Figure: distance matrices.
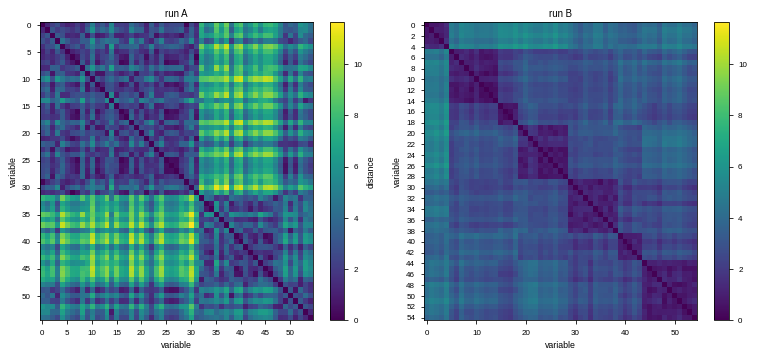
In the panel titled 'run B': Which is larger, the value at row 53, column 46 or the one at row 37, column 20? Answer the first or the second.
the second
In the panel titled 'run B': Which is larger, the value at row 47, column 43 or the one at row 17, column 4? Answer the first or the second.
the second
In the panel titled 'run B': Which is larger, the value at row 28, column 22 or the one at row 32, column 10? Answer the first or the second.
the second
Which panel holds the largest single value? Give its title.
run A
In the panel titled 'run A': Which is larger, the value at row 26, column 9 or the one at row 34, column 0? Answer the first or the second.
the second
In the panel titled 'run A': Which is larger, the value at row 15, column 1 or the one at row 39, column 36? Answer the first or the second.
the first
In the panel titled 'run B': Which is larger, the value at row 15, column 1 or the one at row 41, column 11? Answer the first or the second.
the first
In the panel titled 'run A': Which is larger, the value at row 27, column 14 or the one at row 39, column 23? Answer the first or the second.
the second
